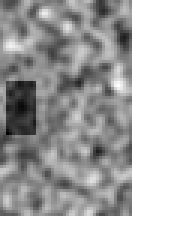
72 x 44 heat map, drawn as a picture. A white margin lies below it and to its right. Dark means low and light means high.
The texture is blotchy. An odd patch, lower than its surroundings, sits in the middle left. The ninth with the lowest average is the middle left. There are no regular stripes.
